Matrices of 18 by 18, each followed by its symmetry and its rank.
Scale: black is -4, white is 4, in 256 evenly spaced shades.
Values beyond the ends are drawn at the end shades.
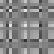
symmetric, rank one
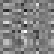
neither, rank two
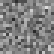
neither, full rank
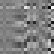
neither, rank two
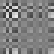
symmetric, rank one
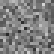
neither, full rank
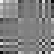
symmetric, rank one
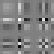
symmetric, rank one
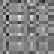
neither, rank two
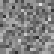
neither, full rank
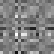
neither, rank two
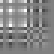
symmetric, rank one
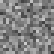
neither, full rank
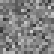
neither, full rank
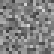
neither, full rank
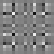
symmetric, rank one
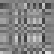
neither, rank two
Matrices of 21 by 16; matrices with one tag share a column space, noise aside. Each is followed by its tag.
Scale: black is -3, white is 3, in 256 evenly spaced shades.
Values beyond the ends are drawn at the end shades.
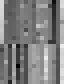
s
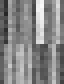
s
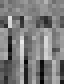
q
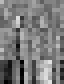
q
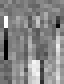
q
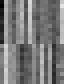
s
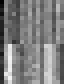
s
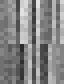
s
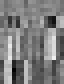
q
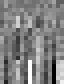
q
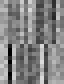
s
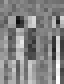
q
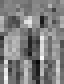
q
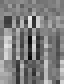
q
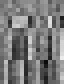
q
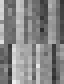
s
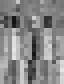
q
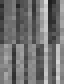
s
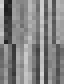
s
